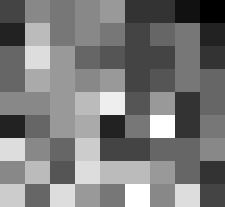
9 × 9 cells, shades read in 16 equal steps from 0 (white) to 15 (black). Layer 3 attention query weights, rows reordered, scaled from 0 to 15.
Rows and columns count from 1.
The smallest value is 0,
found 2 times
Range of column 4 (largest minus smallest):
7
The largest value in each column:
13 9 10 9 13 12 12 14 15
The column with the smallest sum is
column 4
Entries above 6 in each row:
8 8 7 6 5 6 7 4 4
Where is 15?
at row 1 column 9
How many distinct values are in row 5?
7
